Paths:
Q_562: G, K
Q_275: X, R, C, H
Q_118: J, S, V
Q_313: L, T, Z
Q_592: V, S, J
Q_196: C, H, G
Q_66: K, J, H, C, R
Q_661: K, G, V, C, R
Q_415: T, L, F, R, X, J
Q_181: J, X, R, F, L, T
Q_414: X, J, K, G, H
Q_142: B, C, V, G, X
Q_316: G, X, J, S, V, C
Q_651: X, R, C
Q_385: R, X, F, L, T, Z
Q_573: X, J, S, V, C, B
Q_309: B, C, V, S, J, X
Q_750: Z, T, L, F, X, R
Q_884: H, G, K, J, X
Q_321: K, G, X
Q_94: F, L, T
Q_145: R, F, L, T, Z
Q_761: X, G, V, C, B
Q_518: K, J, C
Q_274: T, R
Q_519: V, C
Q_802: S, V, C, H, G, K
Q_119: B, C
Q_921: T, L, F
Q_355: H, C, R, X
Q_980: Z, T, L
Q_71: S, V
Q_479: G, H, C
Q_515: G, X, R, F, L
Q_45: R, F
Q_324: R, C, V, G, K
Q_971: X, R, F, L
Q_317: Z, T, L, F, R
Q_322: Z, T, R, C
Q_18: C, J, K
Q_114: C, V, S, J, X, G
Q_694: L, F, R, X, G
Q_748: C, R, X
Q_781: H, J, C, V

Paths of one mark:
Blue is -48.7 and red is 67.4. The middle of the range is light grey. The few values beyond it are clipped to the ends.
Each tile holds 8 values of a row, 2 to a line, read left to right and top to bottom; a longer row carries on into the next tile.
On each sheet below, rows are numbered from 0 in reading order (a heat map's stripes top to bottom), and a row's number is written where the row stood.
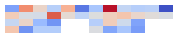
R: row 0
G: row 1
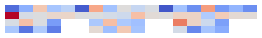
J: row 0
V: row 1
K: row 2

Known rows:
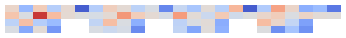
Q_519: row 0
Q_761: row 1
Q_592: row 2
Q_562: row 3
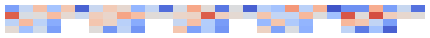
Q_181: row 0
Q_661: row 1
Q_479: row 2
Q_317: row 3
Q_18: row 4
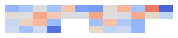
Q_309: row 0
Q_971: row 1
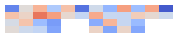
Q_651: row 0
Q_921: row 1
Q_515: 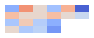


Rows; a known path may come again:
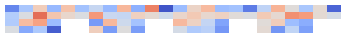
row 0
Q_119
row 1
Q_94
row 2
Q_321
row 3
Q_324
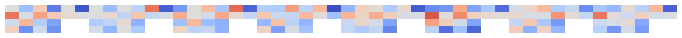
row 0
Q_781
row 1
Q_71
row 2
Q_971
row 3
Q_317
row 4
Q_316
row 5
Q_518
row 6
Q_274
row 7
Q_118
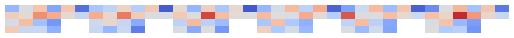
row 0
Q_275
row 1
Q_114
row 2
Q_519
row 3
Q_385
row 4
Q_181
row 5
Q_748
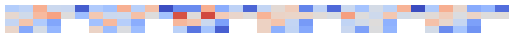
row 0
Q_322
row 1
Q_750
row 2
Q_18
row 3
Q_884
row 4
Q_592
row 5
Q_562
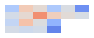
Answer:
Q_761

